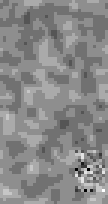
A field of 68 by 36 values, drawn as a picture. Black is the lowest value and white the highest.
Neither half mirrors the other. The bottom right is the roughest part. An odd patch, rougher than its surroundings, sits in the bottom right. The field is mottled with small blotches. No single row or column stands out from its neighbours.
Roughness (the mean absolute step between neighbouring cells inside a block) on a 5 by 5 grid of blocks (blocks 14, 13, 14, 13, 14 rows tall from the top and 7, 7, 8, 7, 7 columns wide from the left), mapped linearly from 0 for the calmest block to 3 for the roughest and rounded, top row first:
00000 | 00000 | 00000 | 00011 | 00023
